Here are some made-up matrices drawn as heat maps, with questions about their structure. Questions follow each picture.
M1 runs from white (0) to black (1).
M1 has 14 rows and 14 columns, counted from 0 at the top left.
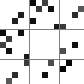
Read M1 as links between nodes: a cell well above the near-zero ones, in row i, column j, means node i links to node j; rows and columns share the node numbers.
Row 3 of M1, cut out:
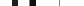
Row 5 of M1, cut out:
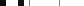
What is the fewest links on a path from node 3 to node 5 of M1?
1
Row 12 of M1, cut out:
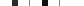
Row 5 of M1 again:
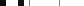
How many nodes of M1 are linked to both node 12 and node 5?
0
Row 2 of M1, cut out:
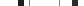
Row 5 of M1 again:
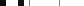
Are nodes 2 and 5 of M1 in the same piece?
yes
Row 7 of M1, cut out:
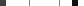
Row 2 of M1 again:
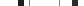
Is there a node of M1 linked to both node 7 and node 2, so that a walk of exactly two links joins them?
yes
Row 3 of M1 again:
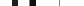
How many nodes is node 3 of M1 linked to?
2
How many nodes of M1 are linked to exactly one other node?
4
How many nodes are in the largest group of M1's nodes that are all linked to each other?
2
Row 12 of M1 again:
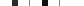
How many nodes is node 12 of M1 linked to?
2
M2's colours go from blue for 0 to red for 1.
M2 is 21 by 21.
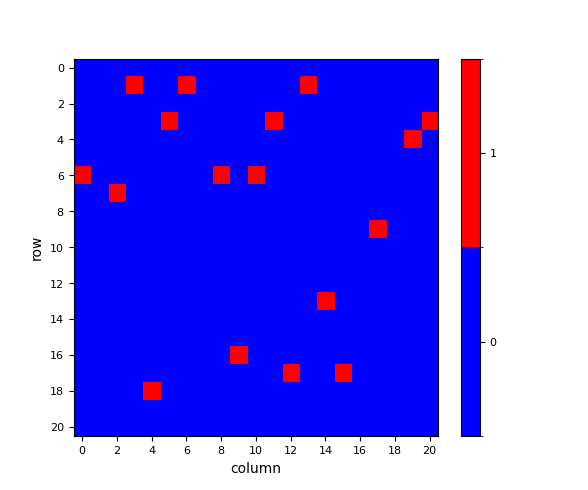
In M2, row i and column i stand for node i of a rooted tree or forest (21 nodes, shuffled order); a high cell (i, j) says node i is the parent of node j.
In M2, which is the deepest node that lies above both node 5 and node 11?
3
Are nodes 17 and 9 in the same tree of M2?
yes
